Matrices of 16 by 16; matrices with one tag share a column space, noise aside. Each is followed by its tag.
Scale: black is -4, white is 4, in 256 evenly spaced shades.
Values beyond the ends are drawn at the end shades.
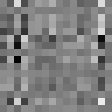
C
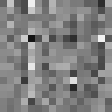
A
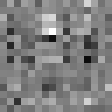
C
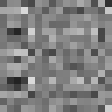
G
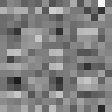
G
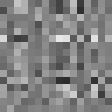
A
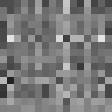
A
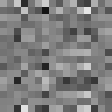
G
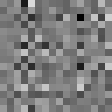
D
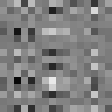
G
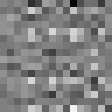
G
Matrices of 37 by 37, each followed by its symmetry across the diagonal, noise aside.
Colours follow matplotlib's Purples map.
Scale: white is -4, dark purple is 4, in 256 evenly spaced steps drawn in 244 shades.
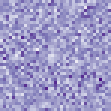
neither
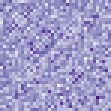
symmetric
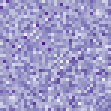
symmetric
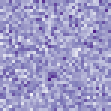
antisymmetric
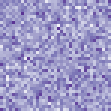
symmetric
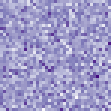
antisymmetric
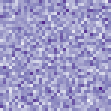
antisymmetric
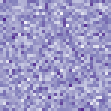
neither
